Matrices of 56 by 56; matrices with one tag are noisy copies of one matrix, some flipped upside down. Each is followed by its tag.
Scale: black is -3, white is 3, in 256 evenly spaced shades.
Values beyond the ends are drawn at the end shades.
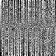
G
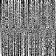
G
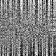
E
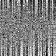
E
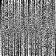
G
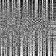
E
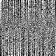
G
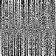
G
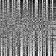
E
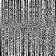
G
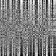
E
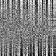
E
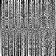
G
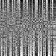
E
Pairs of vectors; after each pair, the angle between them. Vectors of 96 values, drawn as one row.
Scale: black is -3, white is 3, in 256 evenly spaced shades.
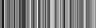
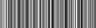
orthogonal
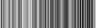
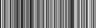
partly opposed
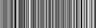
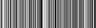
orthogonal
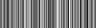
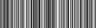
nearly parallel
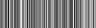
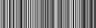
nearly opposite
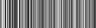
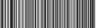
orthogonal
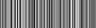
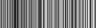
orthogonal
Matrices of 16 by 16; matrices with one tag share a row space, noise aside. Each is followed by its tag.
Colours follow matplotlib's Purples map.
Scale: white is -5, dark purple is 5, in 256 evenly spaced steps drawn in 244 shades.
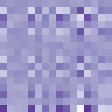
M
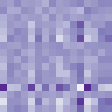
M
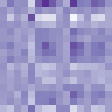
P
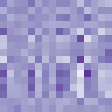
M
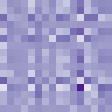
M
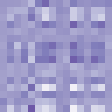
P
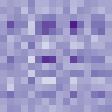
P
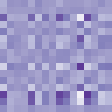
M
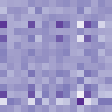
M
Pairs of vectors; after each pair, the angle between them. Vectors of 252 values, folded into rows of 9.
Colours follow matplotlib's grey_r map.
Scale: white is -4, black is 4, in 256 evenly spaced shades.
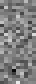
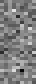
partly opposed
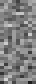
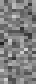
orthogonal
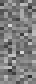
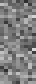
orthogonal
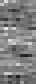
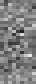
partly opposed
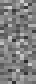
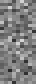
nearly parallel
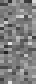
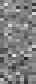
orthogonal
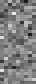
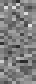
partly opposed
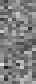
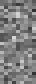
partly aligned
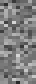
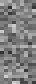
partly opposed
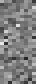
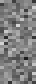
nearly parallel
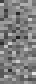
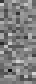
nearly parallel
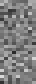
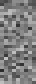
nearly opposite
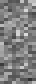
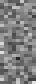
partly aligned
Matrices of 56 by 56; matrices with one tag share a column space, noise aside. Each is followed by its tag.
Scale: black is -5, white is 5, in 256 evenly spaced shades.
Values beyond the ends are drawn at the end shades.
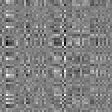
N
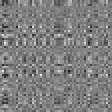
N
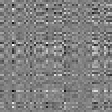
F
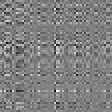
F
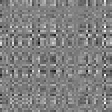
N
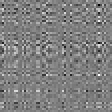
F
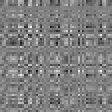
N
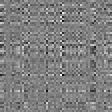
F
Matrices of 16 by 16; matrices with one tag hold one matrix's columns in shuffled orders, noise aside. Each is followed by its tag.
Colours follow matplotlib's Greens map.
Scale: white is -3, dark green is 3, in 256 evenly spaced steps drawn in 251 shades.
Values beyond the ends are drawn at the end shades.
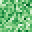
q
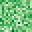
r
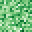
r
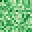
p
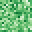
q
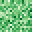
p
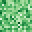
p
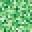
r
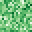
q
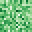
p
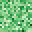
r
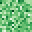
p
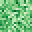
p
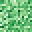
p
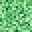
r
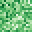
q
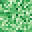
q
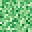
r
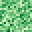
r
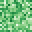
q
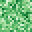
q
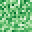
q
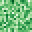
p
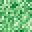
q
